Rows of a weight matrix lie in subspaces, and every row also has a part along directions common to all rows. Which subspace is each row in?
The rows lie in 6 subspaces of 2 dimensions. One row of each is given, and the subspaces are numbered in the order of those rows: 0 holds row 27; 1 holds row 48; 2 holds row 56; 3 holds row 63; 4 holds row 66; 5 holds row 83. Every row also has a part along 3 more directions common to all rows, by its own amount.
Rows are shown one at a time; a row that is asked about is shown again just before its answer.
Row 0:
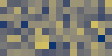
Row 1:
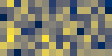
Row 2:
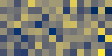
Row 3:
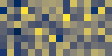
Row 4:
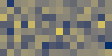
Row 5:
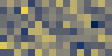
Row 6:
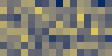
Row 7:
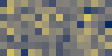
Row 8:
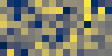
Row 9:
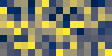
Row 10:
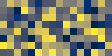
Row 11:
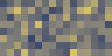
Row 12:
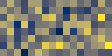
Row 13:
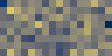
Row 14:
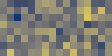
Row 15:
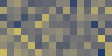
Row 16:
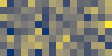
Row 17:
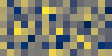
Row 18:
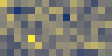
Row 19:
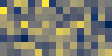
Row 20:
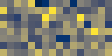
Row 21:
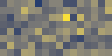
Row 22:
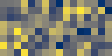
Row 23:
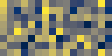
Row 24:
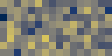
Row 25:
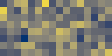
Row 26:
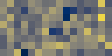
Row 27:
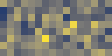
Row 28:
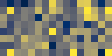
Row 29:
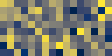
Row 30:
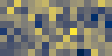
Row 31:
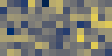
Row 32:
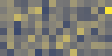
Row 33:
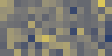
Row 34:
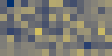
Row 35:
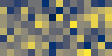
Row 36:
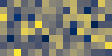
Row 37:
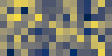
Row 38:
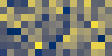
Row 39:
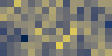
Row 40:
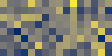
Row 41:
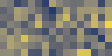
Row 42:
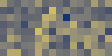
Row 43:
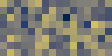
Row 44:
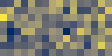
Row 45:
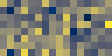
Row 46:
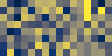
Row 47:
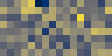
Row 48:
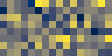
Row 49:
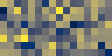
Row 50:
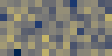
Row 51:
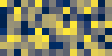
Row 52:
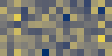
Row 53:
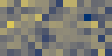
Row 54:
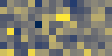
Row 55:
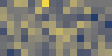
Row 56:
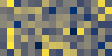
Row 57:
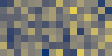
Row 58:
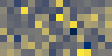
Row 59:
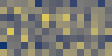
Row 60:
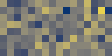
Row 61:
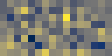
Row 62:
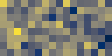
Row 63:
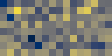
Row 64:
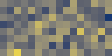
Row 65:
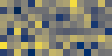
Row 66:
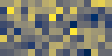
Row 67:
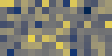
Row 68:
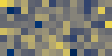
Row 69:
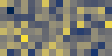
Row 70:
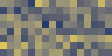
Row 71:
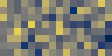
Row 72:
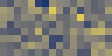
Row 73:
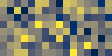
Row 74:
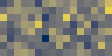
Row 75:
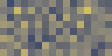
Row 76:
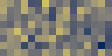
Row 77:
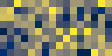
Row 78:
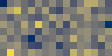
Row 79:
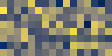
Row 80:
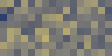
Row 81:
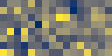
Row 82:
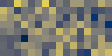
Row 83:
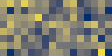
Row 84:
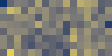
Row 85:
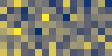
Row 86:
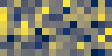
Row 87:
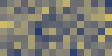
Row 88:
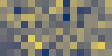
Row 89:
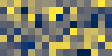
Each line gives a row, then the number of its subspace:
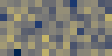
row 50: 0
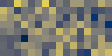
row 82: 4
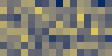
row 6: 1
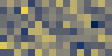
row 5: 1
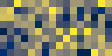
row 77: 4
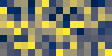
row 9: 4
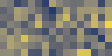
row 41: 4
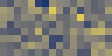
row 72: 1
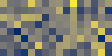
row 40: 5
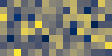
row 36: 0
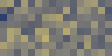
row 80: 0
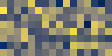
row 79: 1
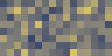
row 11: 3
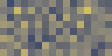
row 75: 3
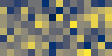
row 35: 4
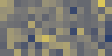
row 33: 2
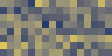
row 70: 1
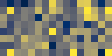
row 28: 5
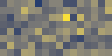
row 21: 1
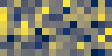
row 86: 0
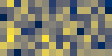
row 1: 0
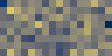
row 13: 3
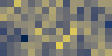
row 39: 4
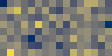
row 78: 3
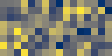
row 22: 2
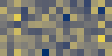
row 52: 5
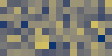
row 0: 0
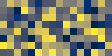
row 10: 1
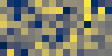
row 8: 5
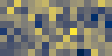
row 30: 4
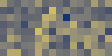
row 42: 0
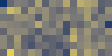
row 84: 3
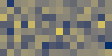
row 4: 2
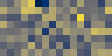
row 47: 1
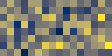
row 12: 2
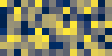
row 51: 0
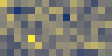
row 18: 3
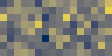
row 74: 0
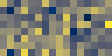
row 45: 3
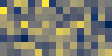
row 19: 4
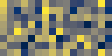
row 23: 2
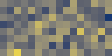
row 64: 0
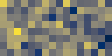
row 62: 2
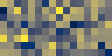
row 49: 4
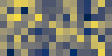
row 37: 5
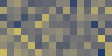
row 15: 5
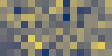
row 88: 3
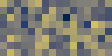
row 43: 0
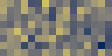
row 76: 2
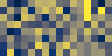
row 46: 5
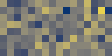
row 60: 5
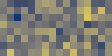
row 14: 5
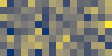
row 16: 3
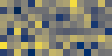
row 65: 1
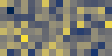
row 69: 3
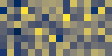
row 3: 5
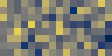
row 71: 2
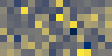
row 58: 4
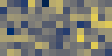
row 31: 4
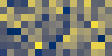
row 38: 5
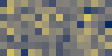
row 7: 3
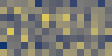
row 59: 1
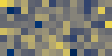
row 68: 3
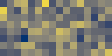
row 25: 4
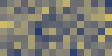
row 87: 0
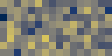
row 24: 0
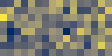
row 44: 0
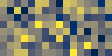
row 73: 0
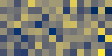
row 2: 5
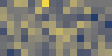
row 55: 4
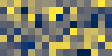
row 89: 4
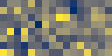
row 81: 1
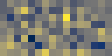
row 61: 3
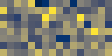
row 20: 1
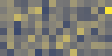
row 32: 2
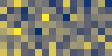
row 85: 5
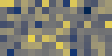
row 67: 3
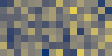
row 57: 2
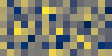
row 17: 2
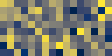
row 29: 2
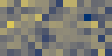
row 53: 5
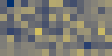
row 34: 3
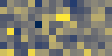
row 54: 1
